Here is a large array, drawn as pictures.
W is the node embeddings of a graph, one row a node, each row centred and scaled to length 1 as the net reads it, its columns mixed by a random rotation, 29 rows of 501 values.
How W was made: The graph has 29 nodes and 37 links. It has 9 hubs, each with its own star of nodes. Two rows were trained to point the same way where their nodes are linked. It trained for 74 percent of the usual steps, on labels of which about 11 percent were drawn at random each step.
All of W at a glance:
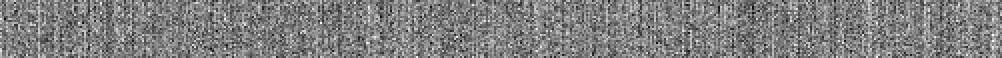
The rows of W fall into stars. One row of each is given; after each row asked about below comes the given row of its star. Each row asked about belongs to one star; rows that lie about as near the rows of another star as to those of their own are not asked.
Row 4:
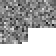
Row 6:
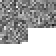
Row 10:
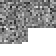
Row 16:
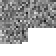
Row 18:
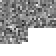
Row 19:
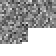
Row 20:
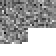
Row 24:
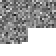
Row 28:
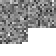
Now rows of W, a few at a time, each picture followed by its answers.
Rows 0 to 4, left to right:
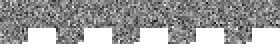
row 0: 16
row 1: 6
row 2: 18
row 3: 10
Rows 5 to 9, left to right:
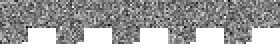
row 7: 19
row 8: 4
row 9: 24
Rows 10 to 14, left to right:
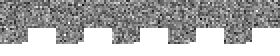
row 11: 28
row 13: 19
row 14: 18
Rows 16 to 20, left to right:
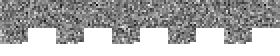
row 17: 20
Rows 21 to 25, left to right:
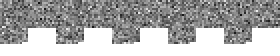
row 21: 10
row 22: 4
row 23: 20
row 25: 18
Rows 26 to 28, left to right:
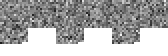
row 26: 10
